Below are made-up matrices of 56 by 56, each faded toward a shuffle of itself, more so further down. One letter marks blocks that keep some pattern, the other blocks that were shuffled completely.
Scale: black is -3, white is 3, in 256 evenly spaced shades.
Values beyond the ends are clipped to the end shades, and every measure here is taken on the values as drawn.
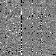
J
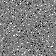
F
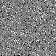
F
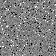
F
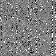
J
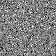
F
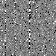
J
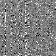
J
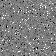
F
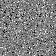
F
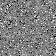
F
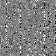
J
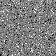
F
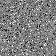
F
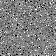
F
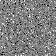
F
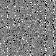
J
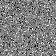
F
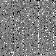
J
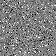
F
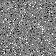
F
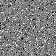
F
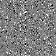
J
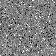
F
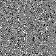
J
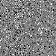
J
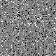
J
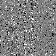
J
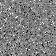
F
